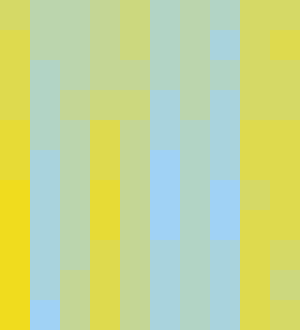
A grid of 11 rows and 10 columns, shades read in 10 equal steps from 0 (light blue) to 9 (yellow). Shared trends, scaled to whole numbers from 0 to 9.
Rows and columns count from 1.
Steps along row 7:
down up up down down up down up up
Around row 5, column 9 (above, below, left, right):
6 7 1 7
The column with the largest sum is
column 1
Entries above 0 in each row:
10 10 10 10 10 9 8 8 10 10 9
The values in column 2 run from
0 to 3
